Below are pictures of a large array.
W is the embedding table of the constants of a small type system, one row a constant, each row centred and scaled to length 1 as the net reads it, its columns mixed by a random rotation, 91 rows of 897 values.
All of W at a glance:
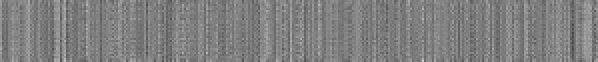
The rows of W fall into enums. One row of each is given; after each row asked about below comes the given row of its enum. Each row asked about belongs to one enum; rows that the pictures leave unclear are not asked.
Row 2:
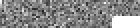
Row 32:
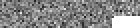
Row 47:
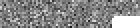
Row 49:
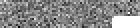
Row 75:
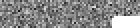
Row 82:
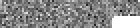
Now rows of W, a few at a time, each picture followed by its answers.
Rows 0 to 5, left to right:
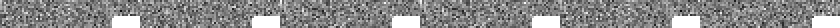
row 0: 82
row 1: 75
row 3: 2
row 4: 82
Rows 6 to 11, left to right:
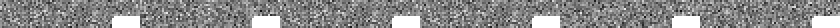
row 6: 47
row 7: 82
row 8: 47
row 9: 47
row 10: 32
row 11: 75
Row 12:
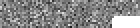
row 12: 47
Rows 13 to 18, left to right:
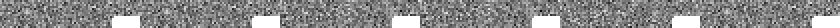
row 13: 75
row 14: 75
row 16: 82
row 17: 47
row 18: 75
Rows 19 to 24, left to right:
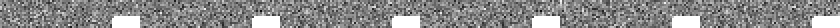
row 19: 47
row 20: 32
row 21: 75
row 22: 32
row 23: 2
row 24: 75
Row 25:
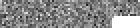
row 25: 82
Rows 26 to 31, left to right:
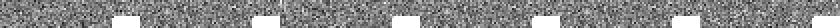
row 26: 32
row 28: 2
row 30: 75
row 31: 47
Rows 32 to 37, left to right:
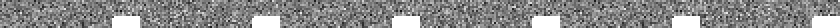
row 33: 47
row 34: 32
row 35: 75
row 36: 32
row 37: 82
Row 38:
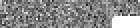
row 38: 82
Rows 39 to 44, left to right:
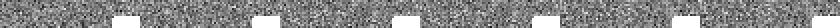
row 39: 32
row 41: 47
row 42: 47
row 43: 82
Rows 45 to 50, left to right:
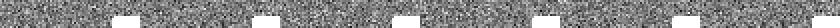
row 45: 75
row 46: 32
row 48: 82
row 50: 32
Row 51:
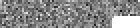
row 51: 82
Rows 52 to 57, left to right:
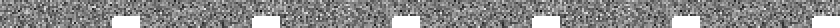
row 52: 75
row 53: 32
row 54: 82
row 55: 32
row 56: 82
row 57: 32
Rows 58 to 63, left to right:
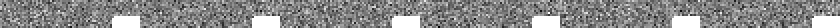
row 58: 47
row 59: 32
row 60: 75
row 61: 49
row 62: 82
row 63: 32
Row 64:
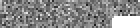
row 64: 82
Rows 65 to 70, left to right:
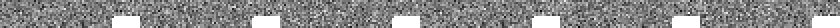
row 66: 75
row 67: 47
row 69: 49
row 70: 82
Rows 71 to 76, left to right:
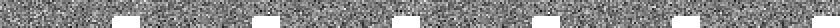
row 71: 47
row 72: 49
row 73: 32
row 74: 49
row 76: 32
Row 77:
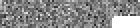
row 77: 82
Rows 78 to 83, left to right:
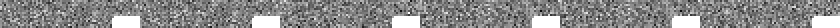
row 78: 47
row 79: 47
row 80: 49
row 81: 82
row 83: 75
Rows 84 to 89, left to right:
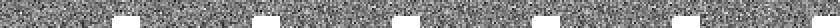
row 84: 32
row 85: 32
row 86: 75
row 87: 75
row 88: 75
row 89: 82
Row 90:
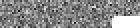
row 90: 75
